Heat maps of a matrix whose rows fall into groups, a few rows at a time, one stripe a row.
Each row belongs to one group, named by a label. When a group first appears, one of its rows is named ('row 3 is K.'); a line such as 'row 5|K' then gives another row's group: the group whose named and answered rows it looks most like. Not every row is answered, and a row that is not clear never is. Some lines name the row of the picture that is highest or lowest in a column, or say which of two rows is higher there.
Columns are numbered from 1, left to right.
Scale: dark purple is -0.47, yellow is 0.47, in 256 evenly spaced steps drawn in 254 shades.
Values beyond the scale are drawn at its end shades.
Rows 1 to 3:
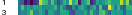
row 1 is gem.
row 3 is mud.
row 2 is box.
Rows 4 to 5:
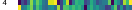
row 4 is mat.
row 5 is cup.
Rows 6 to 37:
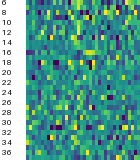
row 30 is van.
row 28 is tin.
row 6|gem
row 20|van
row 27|cup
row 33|gem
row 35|mat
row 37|box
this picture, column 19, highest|18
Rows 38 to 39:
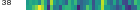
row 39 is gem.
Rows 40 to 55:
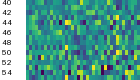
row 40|mat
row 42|van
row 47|box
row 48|box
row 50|box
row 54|gem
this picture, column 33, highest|44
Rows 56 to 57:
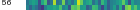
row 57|gem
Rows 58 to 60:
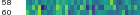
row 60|cup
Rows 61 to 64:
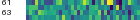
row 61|mat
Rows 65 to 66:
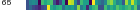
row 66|gem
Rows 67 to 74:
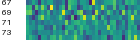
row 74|gem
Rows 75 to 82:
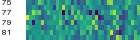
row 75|mud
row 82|box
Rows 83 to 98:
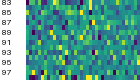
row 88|mat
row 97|tin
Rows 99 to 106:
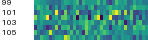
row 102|cup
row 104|gem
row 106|van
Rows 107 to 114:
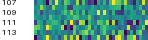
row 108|tin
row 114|mud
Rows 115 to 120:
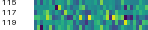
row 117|mud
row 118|mat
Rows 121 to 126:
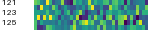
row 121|mat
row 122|tin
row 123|mud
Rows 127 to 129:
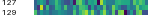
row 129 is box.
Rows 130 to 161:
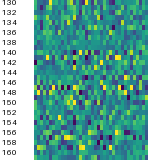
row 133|cup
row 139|mat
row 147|tin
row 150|cup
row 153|gem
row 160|gem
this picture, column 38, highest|149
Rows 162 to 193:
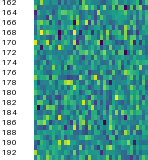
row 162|tin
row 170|cup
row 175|tin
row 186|van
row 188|box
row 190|van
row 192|cup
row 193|mat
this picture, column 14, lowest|166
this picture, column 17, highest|182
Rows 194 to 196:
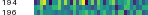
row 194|van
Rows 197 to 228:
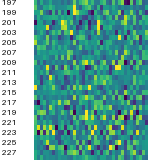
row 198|cup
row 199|tin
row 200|box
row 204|mud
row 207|box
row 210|mud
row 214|cup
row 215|box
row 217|van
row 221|mat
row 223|tin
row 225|mud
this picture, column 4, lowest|223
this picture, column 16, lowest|201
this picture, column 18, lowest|210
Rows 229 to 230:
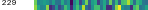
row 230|mud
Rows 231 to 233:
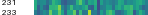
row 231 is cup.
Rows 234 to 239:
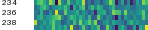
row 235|van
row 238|cup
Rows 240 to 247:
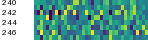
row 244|tin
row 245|gem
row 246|tin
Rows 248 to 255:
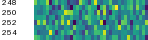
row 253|mud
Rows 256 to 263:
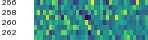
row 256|tin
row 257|gem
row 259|mud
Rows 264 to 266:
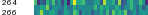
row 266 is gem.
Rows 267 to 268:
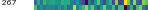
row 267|box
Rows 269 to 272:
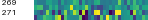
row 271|mud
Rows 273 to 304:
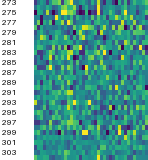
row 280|van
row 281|box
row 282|tin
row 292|box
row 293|cup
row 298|mat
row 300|box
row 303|van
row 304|mud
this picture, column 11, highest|275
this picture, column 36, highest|282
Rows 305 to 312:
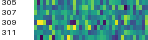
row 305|tin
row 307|cup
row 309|tin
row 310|cup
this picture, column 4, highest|309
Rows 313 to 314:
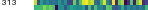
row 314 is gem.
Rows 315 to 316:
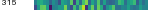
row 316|van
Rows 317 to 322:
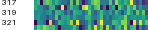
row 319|mat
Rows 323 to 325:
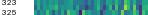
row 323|box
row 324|box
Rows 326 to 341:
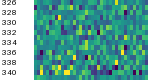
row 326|mat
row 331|mud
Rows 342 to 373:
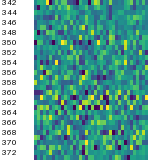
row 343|van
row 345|gem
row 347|van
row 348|tin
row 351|box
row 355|tin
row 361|tin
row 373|mat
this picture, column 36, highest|352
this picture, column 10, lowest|363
